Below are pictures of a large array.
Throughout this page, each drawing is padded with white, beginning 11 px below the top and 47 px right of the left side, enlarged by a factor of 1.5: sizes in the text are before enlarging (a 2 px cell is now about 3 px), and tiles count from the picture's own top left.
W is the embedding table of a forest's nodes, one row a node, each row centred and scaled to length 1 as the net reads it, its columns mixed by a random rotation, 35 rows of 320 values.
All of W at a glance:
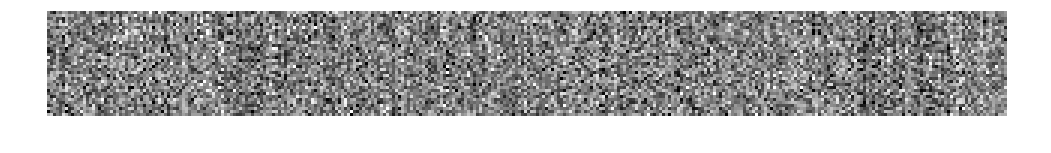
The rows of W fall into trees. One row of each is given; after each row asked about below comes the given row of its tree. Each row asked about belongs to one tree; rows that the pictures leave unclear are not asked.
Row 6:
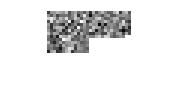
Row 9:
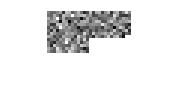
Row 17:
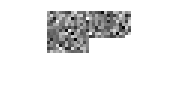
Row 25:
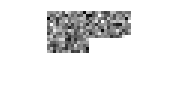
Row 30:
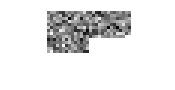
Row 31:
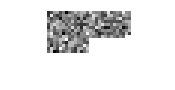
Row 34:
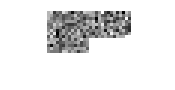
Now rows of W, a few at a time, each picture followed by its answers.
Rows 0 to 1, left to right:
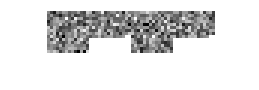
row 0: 34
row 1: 6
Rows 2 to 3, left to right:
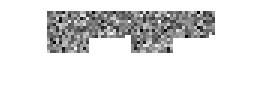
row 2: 9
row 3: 9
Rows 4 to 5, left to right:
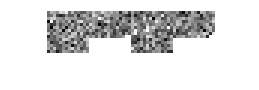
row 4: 6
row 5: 30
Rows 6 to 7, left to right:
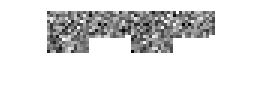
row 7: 6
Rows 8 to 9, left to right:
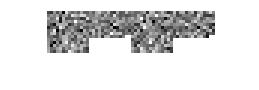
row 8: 9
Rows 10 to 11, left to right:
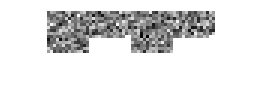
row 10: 30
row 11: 34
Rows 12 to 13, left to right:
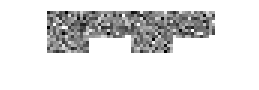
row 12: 31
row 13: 31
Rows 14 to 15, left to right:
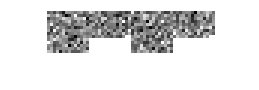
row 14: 25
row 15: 17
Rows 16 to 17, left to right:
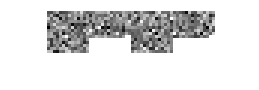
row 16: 31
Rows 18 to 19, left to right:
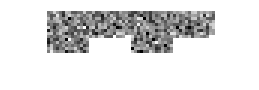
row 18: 30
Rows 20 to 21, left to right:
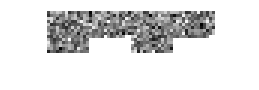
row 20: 6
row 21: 25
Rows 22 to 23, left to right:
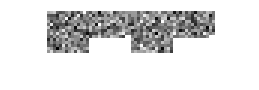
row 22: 30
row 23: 17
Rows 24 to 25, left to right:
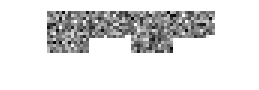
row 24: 9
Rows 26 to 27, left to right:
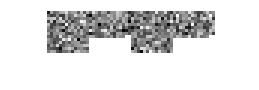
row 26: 6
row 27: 31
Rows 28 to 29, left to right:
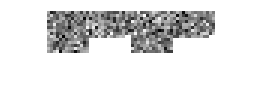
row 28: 34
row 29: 30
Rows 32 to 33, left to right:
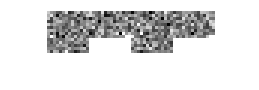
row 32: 34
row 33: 31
